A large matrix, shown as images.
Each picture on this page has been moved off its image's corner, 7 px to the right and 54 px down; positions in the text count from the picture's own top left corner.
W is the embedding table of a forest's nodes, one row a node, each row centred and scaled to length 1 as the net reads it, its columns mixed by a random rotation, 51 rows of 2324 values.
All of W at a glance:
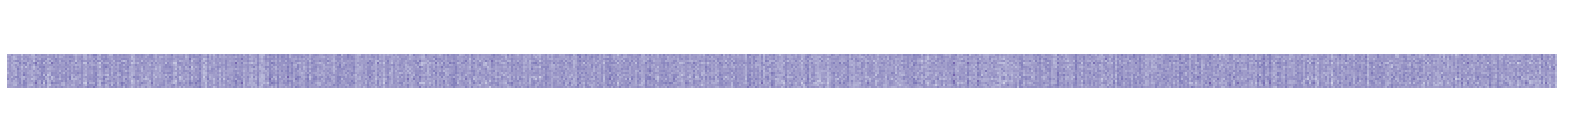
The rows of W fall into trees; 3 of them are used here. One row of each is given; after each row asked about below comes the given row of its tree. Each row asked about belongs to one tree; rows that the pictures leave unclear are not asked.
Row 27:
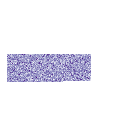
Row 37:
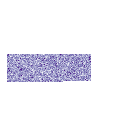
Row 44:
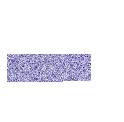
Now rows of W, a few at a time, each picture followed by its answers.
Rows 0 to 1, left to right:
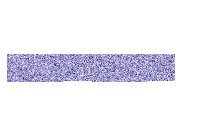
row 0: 37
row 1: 27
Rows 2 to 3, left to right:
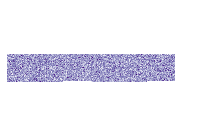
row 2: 44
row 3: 27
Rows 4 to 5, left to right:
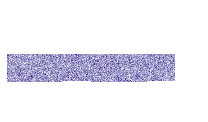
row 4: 37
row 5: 44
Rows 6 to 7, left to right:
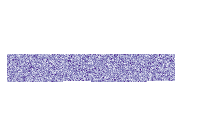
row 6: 27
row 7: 44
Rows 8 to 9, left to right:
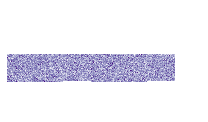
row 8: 44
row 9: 27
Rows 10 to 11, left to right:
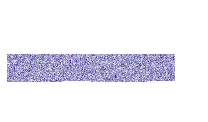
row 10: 27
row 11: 37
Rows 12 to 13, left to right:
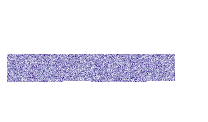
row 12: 44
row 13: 44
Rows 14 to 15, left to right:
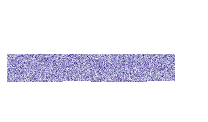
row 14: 44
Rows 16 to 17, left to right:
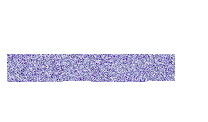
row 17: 27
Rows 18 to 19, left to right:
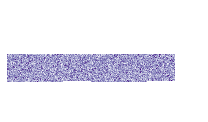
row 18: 27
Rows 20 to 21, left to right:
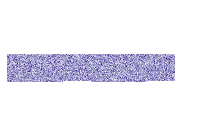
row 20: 27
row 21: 27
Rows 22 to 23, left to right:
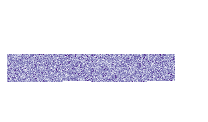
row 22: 44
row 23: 37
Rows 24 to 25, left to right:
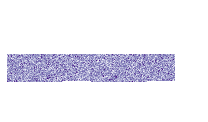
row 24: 44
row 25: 37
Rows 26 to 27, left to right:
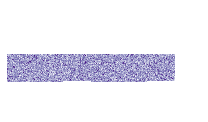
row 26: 27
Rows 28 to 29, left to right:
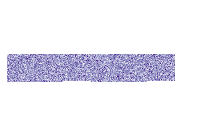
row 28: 44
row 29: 44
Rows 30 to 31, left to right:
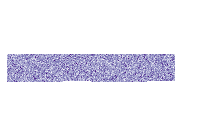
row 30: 44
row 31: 37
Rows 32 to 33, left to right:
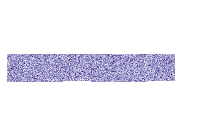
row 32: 44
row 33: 27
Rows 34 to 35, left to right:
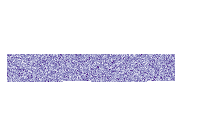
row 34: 37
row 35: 27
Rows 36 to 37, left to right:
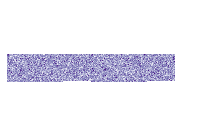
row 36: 37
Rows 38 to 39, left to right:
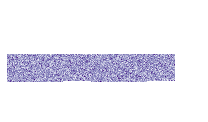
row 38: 27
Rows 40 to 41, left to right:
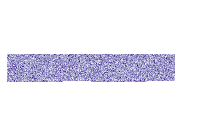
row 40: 44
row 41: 27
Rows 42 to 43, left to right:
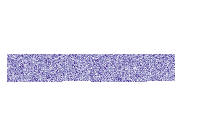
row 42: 44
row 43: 44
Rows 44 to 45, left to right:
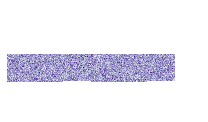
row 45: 37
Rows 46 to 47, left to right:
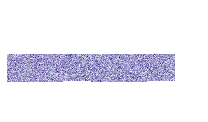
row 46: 44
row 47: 44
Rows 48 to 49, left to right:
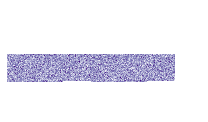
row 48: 44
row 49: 27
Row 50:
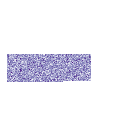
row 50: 37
